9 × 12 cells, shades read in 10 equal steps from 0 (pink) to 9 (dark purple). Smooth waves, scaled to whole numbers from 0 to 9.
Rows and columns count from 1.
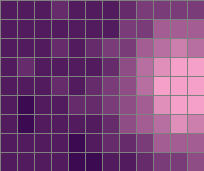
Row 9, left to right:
8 8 8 8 9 9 8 8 7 6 6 5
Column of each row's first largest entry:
1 1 1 1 1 2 2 5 5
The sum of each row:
86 80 70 63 60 63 71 81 90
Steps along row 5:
same same down up down down down down down same same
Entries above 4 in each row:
12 9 8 8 8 8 8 9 12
